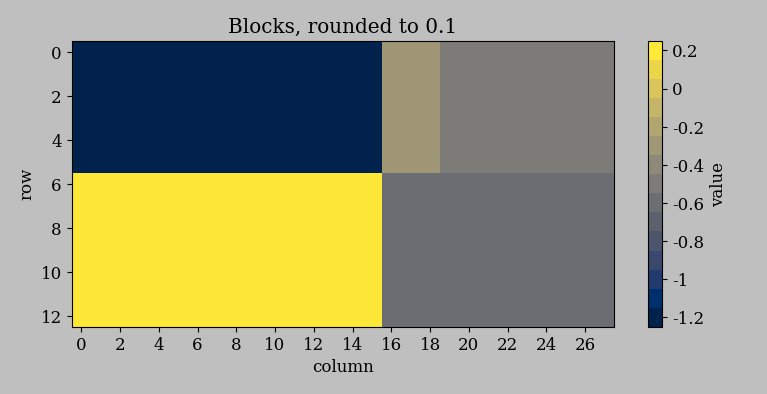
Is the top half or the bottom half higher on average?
bottom
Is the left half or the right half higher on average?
left
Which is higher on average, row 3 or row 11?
row 11
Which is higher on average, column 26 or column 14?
column 14
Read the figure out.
Title: Blocks, rounded to 0.1
x-axis: column, ticks 0 2 4 6 8 10 12 14 16 18 20 22 24 26
y-axis: row, ticks 0 2 4 6 8 10 12 (0 at the top)
Colour bar: value, ticks -1.2 -1 -0.8 -0.6 -0.4 -0.2 0 0.2
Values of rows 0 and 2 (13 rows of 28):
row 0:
-1.2 -1.2 -1.2 -1.2 -1.2 -1.2 -1.2 -1.2 -1.2 -1.2 -1.2 -1.2 -1.2 -1.2 -1.2 -1.2 -0.3 -0.3 -0.3 -0.5 -0.5 -0.5 -0.5 -0.5 -0.5 -0.5 -0.5 -0.5
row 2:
-1.2 -1.2 -1.2 -1.2 -1.2 -1.2 -1.2 -1.2 -1.2 -1.2 -1.2 -1.2 -1.2 -1.2 -1.2 -1.2 -0.3 -0.3 -0.3 -0.5 -0.5 -0.5 -0.5 -0.5 -0.5 -0.5 -0.5 -0.5
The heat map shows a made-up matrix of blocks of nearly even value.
